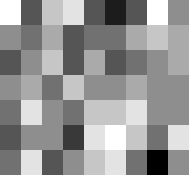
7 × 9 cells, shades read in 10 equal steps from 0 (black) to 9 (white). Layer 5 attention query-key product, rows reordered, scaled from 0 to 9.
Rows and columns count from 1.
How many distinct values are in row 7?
6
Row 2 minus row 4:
0 -2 2 -4 -1 -1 0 2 1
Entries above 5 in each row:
4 4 3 3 4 4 3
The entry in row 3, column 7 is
4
